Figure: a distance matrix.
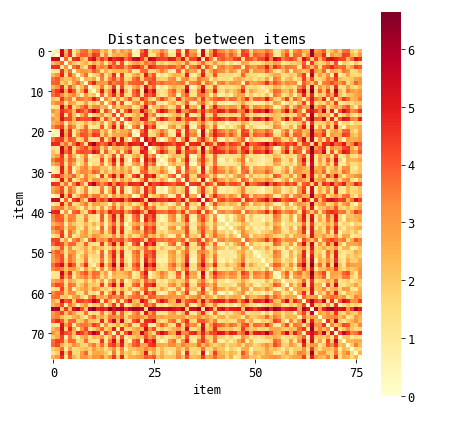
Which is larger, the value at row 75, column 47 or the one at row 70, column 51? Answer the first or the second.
the second
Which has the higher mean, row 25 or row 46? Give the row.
25
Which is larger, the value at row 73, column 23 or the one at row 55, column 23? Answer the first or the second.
the second
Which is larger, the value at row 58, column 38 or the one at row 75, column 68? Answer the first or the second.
the first
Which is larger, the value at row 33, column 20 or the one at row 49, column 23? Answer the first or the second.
the first
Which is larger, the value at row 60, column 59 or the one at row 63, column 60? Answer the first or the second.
the first
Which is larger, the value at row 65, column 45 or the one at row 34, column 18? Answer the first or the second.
the first
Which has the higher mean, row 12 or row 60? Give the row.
12
